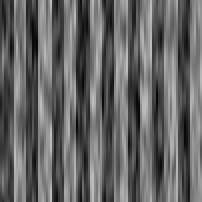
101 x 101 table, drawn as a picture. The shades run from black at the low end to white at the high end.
Stripes: upright, repeating 8 times. Grain: streaks running down. Slope: none. Average level on the scale: 40%.
